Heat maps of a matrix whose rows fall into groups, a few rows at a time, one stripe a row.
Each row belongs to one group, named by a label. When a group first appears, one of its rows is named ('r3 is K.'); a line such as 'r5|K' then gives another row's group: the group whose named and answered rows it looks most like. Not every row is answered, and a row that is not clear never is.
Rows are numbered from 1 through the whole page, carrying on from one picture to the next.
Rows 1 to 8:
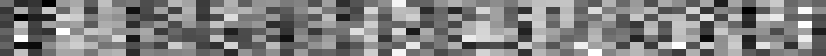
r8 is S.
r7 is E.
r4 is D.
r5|S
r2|D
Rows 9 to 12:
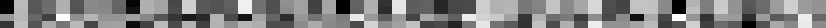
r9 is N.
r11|S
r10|N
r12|D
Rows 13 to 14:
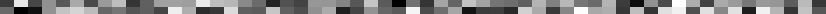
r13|D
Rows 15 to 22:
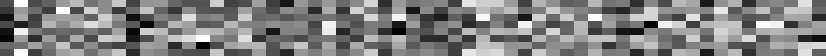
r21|N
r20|D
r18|E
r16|N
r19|N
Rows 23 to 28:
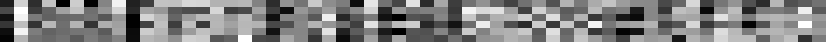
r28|N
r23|D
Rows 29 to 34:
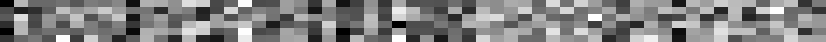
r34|N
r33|N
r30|E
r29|N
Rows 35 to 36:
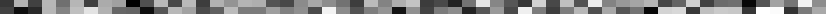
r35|D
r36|E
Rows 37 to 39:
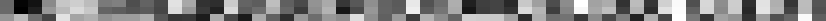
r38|E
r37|E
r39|S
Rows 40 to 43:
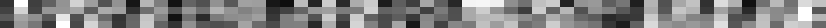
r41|D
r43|N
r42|N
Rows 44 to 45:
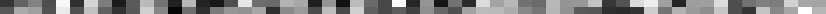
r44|N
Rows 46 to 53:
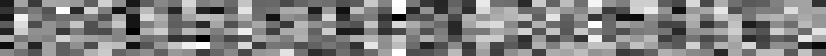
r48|N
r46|D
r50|N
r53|E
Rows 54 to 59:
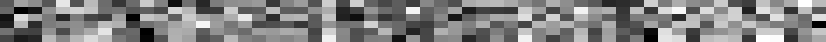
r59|E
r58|E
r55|E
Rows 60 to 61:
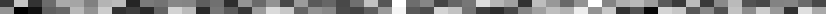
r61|E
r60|S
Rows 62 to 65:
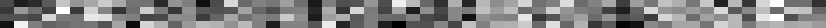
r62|E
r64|E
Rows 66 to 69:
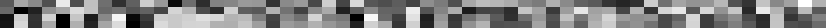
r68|D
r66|N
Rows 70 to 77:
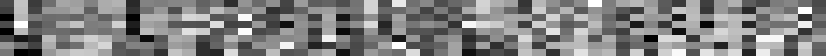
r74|N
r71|D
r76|E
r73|S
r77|E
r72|N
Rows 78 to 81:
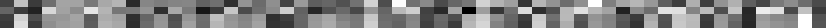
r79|E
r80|D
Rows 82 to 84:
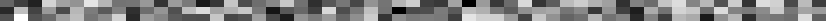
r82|E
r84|S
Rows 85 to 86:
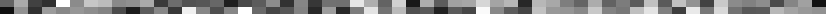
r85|S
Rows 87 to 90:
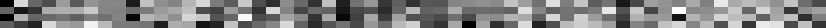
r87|N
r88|E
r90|E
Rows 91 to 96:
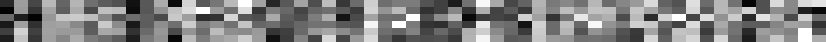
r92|D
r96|D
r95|D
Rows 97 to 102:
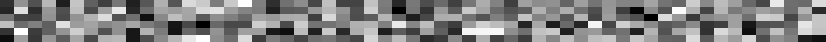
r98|D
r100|S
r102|D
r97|D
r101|S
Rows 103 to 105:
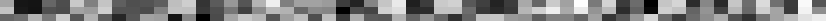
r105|N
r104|E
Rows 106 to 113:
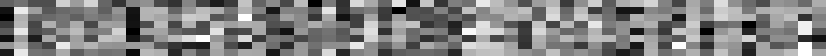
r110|S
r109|D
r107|N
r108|N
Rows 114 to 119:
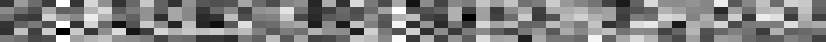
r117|N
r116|E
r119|S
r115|E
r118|D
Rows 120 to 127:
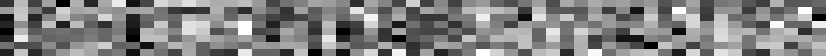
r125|N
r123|D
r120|D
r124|N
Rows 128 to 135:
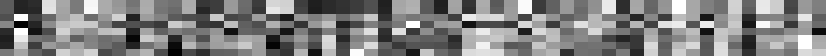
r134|D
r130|S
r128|E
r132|S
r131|E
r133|N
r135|S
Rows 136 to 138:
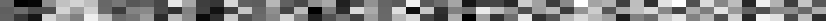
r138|E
